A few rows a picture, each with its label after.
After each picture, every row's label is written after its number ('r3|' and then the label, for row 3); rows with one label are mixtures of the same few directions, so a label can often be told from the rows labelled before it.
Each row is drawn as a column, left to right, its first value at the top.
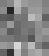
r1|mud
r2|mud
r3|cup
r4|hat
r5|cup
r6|mud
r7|cup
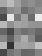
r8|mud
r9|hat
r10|mud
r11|cup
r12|mud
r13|cup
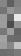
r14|cup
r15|mud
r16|cup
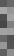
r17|mud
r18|cup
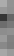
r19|cup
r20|cup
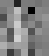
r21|hat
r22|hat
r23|hat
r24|hat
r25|mud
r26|mud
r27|cup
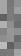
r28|mud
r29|cup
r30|cup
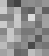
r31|mud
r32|hat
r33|hat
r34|mud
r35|mud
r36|cup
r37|mud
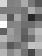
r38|mud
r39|cup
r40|mud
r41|hat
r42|mud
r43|hat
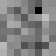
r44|cup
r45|mud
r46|mud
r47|cup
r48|mud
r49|mud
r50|hat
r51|cup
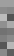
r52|hat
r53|mud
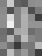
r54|hat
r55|mud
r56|cup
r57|hat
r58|mud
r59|mud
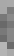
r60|cup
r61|hat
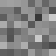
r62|mud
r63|hat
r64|mud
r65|mud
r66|mud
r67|cup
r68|cup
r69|mud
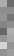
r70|cup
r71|hat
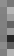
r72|hat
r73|cup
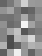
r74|hat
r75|cup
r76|hat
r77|mud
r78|cup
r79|cup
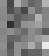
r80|mud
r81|mud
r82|hat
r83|mud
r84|hat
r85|cup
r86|cup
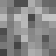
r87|hat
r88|mud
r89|cup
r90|hat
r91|cup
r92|mud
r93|cup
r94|cup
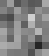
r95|hat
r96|hat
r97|hat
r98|mud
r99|cup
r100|cup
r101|hat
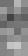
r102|mud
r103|hat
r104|cup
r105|hat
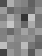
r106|hat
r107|mud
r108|mud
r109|hat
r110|cup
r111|cup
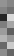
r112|cup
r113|cup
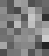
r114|hat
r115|mud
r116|mud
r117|cup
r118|hat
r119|cup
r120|cup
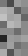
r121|cup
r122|hat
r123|mud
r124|cup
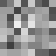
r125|hat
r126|cup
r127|mud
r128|hat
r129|mud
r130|hat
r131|hat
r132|mud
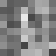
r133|mud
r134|mud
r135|mud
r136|hat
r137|hat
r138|cup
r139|mud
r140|hat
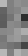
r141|hat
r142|cup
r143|hat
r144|cup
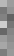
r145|mud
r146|cup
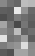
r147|cup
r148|mud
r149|mud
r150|cup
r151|hat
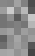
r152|cup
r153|mud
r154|cup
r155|mud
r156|cup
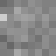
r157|cup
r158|cup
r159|mud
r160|hat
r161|hat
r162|cup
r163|cup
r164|mud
